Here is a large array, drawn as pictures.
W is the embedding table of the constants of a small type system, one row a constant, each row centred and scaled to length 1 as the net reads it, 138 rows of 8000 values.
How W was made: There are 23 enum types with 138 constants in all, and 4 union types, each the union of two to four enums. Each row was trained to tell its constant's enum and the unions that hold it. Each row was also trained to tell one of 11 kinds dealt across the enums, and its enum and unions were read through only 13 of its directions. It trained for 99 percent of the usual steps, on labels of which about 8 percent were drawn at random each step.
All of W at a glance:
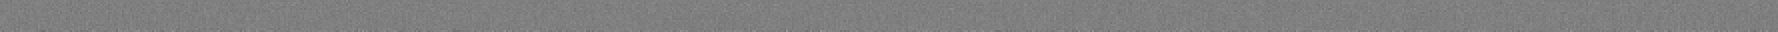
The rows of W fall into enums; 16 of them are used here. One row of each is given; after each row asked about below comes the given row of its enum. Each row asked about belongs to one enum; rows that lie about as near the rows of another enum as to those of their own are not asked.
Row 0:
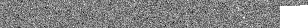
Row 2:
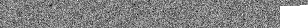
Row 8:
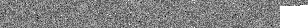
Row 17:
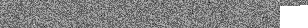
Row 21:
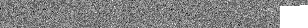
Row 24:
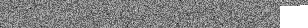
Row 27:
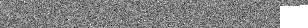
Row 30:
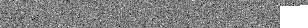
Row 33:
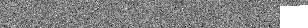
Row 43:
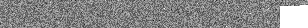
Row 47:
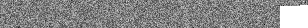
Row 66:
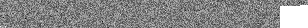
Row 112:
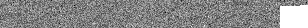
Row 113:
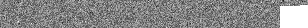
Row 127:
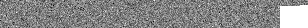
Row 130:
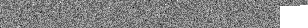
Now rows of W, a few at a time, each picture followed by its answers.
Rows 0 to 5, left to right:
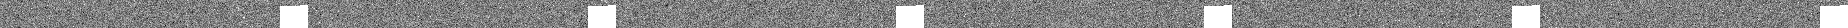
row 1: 130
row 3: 112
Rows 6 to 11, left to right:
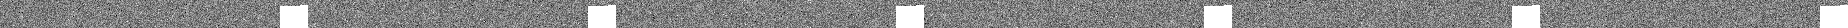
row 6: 47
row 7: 66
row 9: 24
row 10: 2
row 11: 2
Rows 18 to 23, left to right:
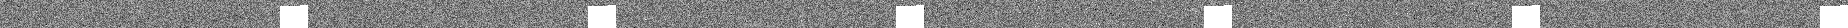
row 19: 127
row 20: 112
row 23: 21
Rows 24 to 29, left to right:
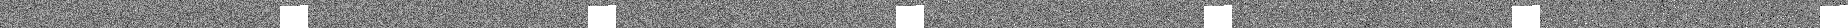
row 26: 127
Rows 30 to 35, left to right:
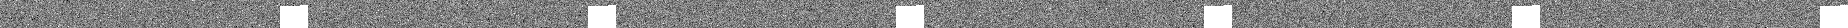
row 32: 66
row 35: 130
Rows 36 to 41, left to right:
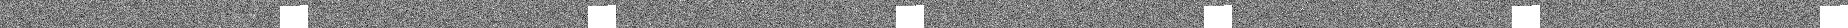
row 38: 47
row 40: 8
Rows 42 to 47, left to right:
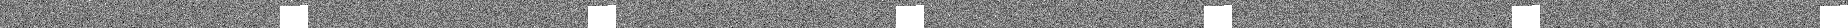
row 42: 47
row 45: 17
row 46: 8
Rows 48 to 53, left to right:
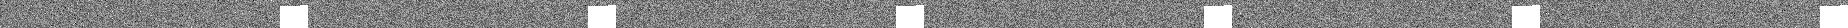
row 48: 17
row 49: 0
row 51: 43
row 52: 130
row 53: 0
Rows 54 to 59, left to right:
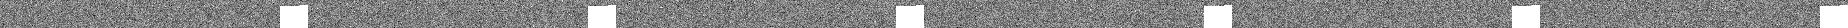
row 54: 113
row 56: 17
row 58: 127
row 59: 8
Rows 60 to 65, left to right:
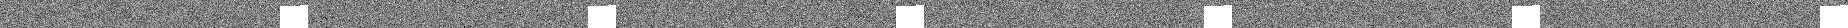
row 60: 0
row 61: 24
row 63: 21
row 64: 0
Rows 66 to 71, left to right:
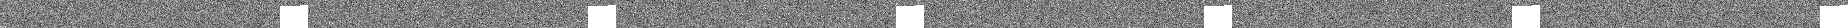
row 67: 130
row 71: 0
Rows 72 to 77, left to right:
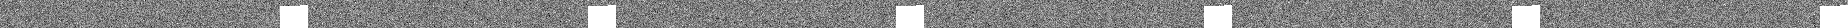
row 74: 17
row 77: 130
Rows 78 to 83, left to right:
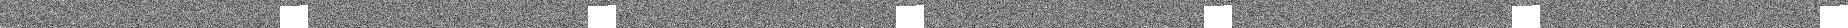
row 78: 66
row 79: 17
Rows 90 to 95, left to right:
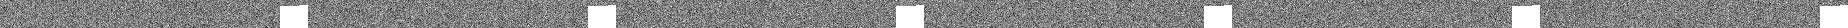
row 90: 130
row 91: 47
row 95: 47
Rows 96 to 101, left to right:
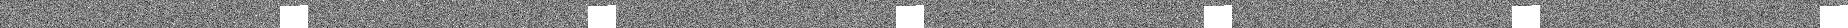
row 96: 24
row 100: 127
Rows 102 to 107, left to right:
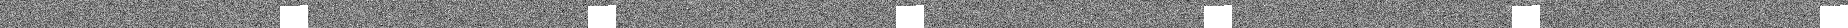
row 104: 127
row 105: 66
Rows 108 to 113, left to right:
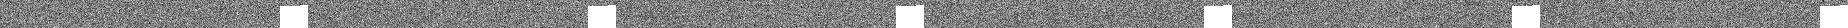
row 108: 47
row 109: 127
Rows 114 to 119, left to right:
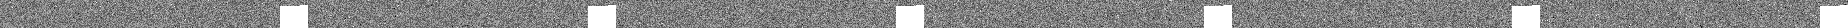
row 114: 112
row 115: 17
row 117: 24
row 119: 24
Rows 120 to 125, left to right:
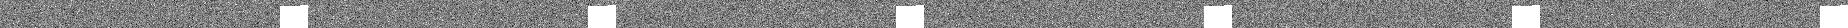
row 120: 113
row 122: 66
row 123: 8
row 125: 112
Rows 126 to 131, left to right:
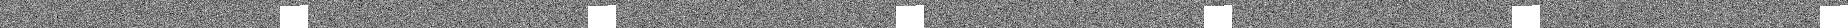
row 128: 33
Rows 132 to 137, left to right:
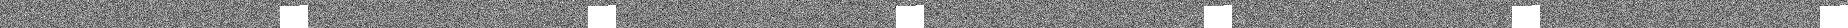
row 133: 21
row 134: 112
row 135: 8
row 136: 8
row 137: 43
